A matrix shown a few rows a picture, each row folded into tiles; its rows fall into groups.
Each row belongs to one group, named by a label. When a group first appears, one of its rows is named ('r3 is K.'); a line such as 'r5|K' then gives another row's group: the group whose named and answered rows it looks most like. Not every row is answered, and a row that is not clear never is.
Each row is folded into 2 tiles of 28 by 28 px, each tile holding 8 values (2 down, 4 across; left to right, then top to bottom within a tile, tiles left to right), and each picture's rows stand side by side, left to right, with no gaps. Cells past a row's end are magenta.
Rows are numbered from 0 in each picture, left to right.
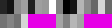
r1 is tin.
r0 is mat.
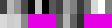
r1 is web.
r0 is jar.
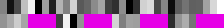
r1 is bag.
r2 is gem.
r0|tin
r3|mat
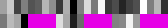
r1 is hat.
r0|web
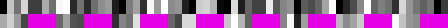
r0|web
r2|mat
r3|gem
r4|web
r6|tin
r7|jar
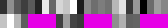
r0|web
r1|bag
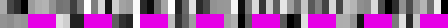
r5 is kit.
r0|gem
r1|hat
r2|kit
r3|kit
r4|hat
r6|jar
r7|hat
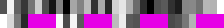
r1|tin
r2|bag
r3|mat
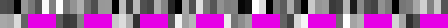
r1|kit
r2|web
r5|gem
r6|web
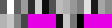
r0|jar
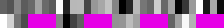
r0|jar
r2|tin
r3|tin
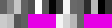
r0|jar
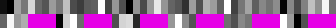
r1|web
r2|web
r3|web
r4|kit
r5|hat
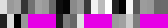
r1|mat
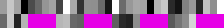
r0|bag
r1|jar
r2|kit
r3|mat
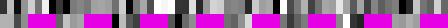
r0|hat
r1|mat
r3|kit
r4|gem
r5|kit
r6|bag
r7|tin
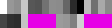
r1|gem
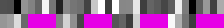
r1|web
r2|kit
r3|jar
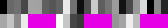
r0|gem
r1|jar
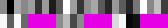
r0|tin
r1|jar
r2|hat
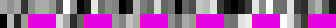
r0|bag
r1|jar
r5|jar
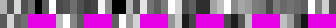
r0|bag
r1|web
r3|bag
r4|kit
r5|hat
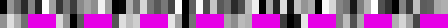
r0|web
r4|tin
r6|gem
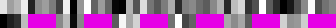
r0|kit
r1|hat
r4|jar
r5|tin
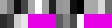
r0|gem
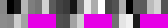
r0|tin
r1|gem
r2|web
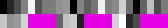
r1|web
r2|jar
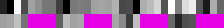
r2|gem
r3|kit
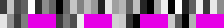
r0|hat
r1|mat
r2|bag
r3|hat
